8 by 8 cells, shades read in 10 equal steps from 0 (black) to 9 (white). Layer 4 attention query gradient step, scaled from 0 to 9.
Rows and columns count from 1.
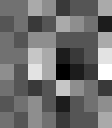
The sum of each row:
33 28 32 35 34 30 28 30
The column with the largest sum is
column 8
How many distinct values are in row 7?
4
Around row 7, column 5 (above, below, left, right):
7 2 3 3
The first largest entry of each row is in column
3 5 8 8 8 5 3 8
